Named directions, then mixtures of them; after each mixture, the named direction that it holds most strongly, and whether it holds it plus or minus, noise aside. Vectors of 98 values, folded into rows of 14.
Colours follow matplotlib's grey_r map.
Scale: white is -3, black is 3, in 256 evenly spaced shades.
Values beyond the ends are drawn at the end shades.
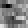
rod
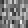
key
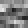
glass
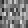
key, plus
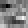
rod, plus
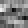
glass, plus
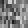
key, plus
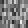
key, plus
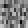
key, minus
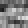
glass, minus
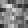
rod, minus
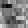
rod, plus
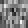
key, plus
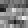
glass, minus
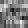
glass, plus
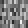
key, plus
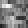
rod, minus
